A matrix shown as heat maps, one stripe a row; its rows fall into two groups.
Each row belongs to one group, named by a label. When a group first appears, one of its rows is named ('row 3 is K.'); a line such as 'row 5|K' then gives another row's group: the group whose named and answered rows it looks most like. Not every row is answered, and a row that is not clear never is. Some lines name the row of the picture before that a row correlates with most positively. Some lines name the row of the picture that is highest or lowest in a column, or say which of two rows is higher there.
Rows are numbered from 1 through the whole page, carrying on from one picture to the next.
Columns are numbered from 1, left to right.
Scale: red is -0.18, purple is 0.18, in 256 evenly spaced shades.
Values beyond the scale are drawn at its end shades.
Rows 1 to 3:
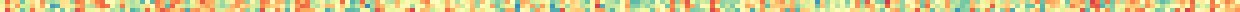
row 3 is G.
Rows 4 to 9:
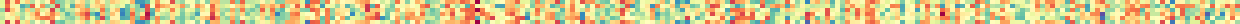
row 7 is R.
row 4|R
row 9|R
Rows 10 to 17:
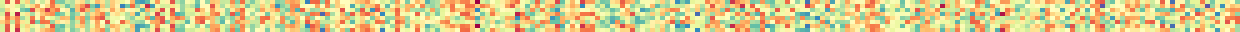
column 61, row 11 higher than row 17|No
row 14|G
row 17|R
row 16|R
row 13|R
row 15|G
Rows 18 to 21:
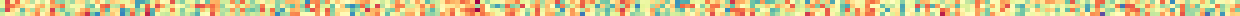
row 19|G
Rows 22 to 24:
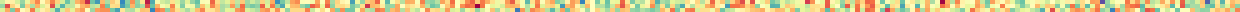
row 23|R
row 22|R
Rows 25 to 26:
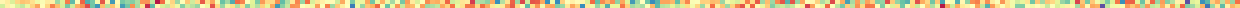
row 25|G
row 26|R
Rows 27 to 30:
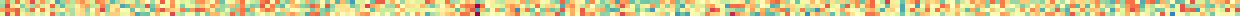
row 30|R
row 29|G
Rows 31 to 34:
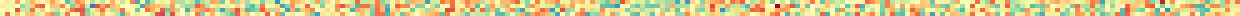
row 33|G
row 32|G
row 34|G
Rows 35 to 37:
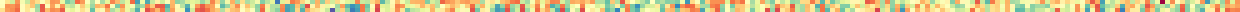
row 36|G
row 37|G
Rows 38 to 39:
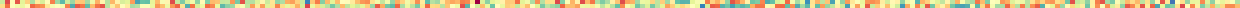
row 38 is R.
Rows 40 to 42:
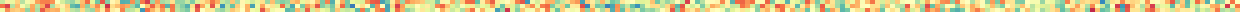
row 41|G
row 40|R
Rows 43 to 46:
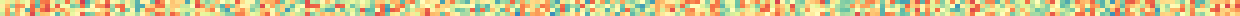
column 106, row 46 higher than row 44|Yes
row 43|G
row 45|G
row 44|G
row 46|G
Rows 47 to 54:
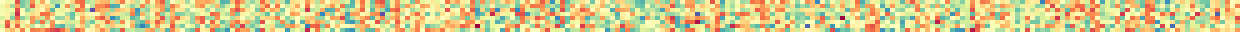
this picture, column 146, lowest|50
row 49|G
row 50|R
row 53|R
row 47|G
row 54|G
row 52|G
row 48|G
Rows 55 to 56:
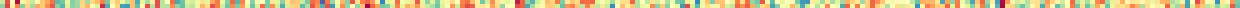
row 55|R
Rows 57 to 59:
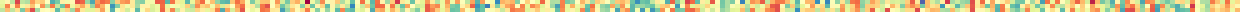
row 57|G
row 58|G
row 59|G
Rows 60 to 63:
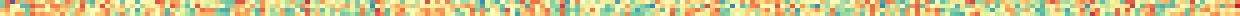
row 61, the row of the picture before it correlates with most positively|57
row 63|G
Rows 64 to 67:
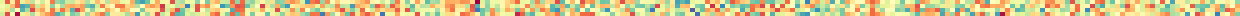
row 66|G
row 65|G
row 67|R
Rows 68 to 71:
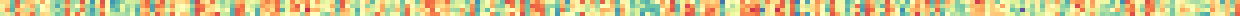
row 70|G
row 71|G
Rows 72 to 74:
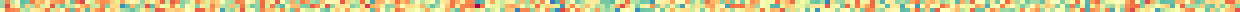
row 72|G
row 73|R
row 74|G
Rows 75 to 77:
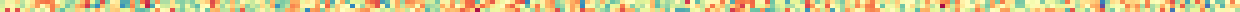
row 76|R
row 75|R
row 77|R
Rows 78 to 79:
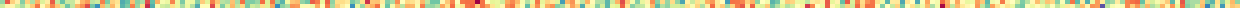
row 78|R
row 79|R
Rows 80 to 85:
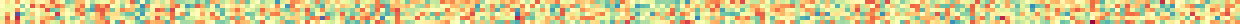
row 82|G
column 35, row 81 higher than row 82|Yes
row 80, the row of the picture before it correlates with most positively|79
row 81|G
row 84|R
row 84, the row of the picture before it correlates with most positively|78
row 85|G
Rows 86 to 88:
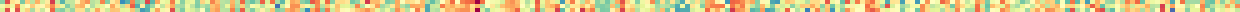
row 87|R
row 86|R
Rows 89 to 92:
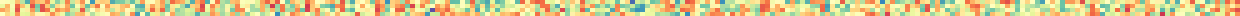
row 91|G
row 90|G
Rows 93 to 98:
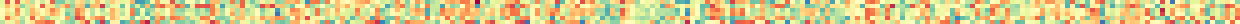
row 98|R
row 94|G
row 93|R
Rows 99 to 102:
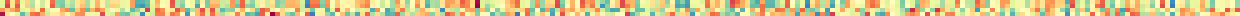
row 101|G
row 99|R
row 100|R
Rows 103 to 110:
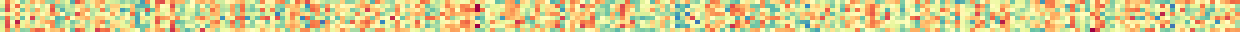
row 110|G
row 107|G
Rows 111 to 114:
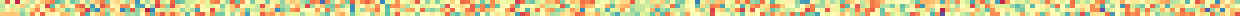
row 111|R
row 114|G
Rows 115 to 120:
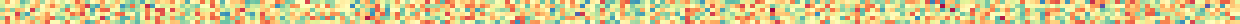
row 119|R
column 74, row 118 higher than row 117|No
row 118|G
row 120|G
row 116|R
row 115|G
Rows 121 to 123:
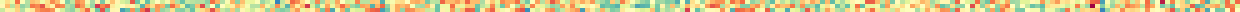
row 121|R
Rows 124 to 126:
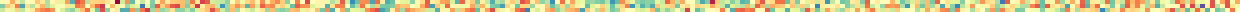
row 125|G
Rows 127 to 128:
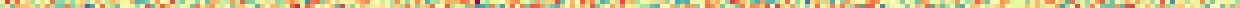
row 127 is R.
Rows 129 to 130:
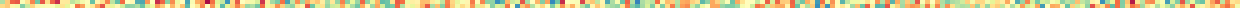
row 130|G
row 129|G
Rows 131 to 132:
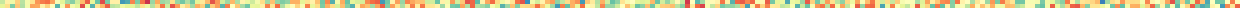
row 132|G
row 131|R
